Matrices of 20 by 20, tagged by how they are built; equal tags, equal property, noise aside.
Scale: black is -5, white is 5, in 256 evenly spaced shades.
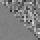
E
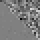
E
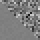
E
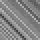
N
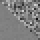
E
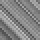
N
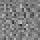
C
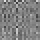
C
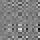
C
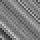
N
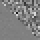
E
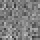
C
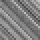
N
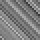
N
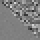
E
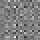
C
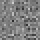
C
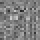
C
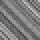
N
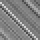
N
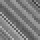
N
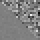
E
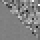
E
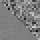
E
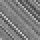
N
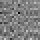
C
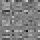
C
